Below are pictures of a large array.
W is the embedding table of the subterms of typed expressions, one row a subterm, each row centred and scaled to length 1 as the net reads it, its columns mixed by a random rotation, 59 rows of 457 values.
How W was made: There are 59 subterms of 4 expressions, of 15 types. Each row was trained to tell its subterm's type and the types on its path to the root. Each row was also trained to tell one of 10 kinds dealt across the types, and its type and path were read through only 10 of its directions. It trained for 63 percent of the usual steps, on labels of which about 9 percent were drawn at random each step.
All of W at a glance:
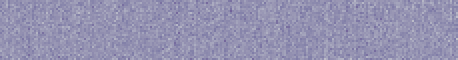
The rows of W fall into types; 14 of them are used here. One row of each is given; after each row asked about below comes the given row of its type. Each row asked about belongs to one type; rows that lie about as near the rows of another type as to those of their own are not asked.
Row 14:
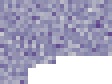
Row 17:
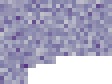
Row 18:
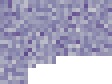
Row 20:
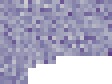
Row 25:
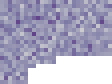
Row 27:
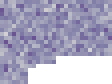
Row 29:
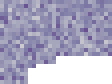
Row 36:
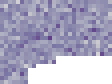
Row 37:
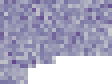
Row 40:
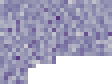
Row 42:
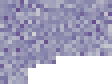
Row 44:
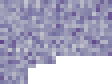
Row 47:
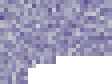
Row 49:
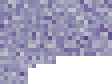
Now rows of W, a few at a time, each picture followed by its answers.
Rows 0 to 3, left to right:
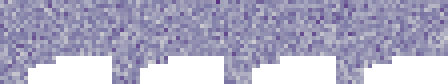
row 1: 20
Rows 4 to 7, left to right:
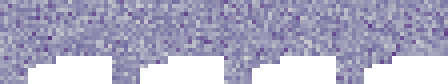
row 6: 49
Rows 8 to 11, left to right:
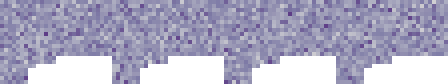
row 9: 20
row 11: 42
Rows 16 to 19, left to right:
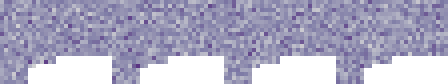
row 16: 47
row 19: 17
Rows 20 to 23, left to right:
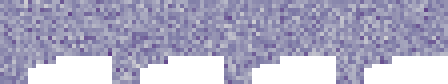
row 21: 36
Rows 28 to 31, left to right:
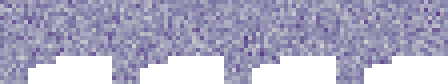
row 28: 49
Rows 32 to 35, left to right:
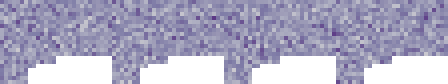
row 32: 25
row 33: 49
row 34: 14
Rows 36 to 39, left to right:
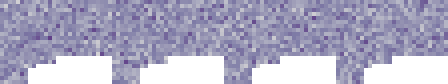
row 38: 47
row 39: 14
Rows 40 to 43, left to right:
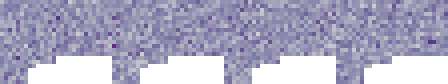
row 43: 47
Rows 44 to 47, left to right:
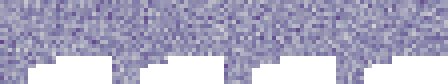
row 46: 14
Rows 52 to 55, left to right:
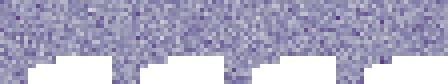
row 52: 14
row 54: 29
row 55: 47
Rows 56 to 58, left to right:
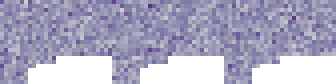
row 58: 49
